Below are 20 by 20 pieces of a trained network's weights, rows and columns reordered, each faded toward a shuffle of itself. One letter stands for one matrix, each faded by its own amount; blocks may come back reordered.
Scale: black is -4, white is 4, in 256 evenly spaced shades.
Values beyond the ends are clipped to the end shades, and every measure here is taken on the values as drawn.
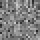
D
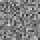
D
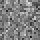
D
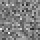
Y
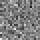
D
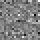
Y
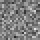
D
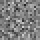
D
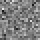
Y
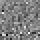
Y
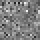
Y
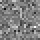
Y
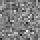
Y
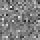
Y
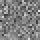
D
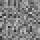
D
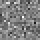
Y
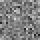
D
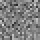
D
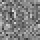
D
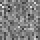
D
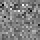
Y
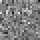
Y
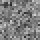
Y
